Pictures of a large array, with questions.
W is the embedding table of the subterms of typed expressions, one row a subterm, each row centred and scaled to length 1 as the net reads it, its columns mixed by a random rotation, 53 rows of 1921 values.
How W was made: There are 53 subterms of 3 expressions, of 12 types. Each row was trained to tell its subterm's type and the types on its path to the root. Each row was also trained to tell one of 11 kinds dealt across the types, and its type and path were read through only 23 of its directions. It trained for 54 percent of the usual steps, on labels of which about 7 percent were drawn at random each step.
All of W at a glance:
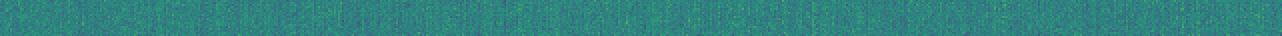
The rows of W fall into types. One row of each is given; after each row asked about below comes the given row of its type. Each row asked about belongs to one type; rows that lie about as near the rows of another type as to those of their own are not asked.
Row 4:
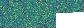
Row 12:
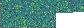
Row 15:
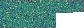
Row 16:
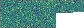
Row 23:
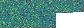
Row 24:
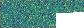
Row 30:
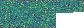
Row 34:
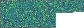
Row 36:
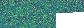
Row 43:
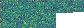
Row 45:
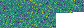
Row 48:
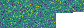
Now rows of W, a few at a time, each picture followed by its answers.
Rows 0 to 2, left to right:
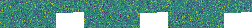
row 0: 12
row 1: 34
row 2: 24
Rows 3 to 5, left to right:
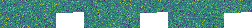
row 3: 16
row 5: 15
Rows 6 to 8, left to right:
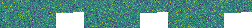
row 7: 4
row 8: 36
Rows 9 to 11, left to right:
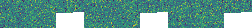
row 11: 48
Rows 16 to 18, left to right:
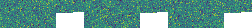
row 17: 36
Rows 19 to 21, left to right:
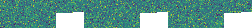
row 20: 43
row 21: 45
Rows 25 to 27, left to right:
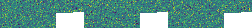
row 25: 24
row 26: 30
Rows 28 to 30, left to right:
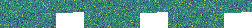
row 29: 45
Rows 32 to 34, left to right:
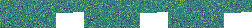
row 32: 34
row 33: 34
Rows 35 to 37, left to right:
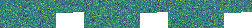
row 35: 23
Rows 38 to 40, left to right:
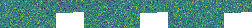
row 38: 36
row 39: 43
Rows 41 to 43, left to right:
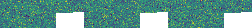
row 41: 15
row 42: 24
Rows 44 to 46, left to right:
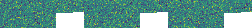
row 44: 43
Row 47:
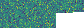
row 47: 45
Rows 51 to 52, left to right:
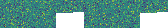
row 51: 16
